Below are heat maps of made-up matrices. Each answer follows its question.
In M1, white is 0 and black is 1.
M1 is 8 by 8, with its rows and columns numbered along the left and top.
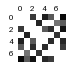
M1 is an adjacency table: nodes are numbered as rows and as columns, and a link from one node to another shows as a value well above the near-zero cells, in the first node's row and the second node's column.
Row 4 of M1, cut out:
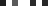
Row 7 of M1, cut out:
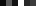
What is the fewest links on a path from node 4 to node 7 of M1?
1
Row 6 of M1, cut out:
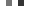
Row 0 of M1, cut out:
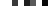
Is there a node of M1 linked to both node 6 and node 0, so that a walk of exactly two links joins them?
no
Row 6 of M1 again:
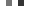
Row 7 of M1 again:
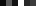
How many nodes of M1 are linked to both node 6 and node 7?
1
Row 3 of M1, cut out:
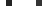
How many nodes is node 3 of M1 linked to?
2
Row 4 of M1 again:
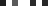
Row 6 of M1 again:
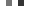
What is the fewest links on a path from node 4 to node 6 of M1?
3
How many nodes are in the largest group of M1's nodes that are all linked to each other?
5
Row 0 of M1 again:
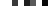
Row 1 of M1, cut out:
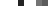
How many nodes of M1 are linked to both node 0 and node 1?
1
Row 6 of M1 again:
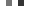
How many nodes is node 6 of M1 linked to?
2
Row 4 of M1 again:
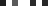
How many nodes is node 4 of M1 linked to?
4
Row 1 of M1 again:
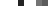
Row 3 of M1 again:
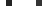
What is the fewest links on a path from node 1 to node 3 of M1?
1
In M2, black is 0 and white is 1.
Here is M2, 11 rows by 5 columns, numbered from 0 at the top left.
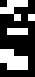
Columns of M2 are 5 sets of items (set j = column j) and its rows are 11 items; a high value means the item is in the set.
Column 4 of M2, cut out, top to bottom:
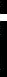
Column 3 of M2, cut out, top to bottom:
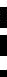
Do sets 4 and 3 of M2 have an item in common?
no
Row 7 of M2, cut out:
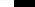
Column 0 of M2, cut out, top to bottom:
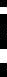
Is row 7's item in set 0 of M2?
yes
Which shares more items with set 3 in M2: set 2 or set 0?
set 2
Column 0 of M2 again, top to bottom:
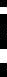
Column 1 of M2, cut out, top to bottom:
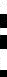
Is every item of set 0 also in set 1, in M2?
yes
